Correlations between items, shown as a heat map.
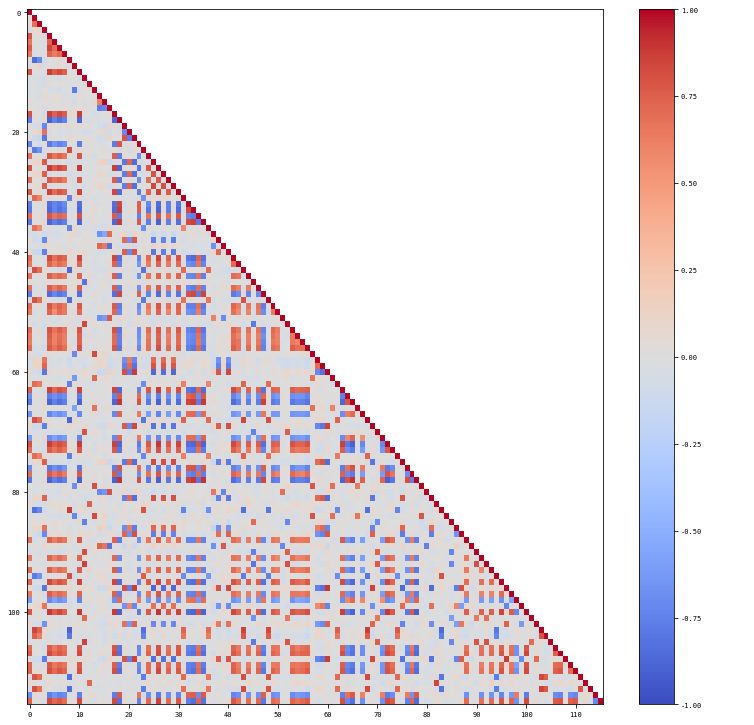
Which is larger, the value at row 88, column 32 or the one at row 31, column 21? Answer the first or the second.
the second
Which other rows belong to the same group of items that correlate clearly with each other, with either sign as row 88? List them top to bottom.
0, 4, 5, 6, 7, 10, 17, 18, 22, 24, 26, 28, 30, 32, 33, 34, 35, 41, 42, 44, 46, 47, 49, 50, 53, 54, 55, 56, 63, 64, 65, 67, 71, 72, 73, 76, 77, 78, 91, 93, 95, 97, 98, 100, 106, 107, 109, 110, 114, 115
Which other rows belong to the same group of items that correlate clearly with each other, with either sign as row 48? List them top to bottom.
1, 2, 8, 23, 31, 36, 43, 62, 68, 74, 83, 94, 103, 104, 111, 113
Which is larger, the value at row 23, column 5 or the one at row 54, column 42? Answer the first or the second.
the second
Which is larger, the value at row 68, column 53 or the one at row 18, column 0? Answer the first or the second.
the first
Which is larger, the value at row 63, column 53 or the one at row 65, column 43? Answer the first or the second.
the first
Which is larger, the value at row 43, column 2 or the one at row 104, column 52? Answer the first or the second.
the first
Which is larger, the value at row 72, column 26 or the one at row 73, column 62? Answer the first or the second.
the first
